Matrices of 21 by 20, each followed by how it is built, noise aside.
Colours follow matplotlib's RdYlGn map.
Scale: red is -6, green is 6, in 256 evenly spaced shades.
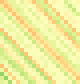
Toeplitz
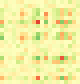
low rank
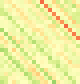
Toeplitz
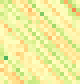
Toeplitz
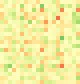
low rank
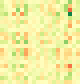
low rank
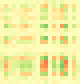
low rank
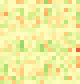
low rank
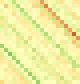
Toeplitz
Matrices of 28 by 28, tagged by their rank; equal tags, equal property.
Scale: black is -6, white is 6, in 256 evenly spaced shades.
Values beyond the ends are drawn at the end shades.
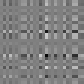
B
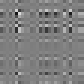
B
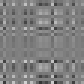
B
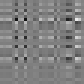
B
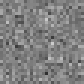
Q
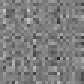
Q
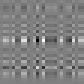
B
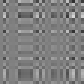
B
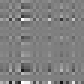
B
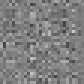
Q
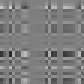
B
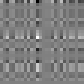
B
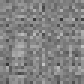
Q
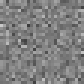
Q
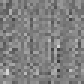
Q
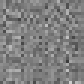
Q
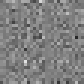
Q
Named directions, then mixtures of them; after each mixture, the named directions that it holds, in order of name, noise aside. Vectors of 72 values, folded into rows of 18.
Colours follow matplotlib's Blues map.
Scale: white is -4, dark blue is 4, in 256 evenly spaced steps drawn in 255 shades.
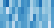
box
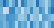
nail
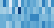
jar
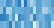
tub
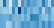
jar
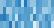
tub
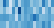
jar, tub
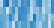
box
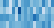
jar, tub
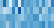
jar, nail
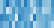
box, tub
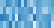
tub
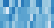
box, nail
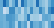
nail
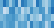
nail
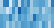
box, jar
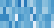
tub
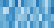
nail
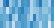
box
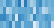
tub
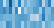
jar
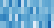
box, tub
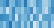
nail, tub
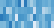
tub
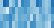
box, nail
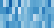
box, jar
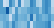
box, nail
